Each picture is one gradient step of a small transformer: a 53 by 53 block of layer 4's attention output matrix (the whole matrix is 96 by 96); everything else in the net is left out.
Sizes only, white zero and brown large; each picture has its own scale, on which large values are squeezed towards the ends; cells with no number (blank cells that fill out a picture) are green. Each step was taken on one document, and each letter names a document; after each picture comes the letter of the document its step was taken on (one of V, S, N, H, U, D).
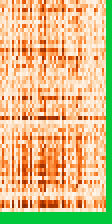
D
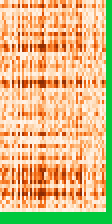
D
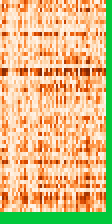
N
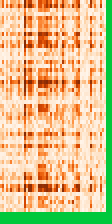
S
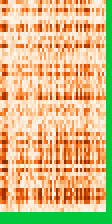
N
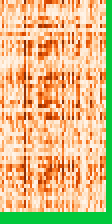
S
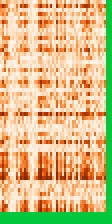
N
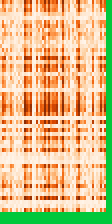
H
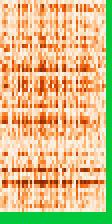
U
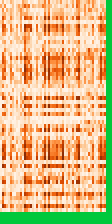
H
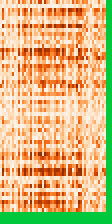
D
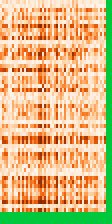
U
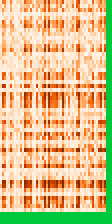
H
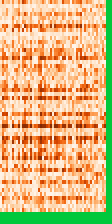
U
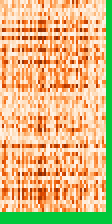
U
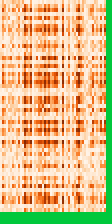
H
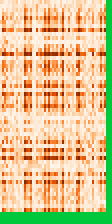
H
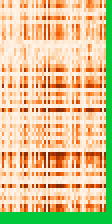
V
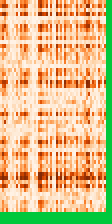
N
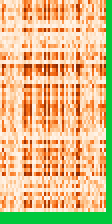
H
